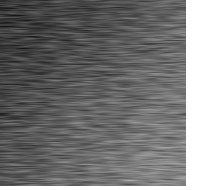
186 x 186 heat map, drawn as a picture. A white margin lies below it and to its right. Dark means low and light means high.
The top left is the ninth with the lowest average. The grain runs across in streaks. The ninth with the highest average is the bottom right. Neither half mirrors the other. The histogram is bell-shaped. There is an overall slope up to the bottom right.
